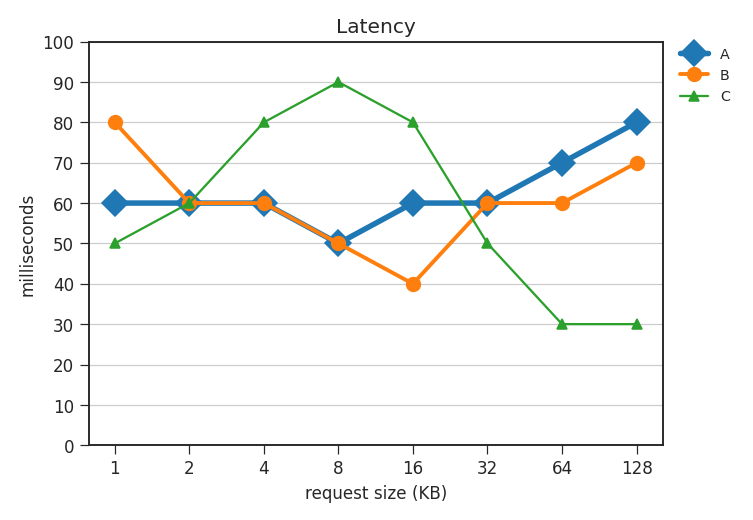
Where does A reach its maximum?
128
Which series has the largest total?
A
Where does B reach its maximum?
1
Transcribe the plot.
Title: Latency
x-axis: request size (KB), ticks 1 2 4 8 16 32 64 128
y-axis: milliseconds, ticks 0 10 20 30 40 50 60 70 80 90 100
Legend: A, B, C
Values:
A: 60 60 60 50 60 60 70 80
B: 80 60 60 50 40 60 60 70
C: 50 60 80 90 80 50 30 30
